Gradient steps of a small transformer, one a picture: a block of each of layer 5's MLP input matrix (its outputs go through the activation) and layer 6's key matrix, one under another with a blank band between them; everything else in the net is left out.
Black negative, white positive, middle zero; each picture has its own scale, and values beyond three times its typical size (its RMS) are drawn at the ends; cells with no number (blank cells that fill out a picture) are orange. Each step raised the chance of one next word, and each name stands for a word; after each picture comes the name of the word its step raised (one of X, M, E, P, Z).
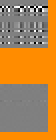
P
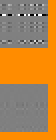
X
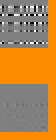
X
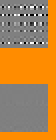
X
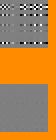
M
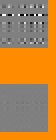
X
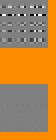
X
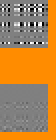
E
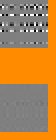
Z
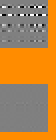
Z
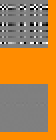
E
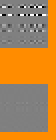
Z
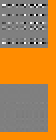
M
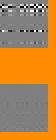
P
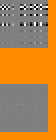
E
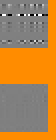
X
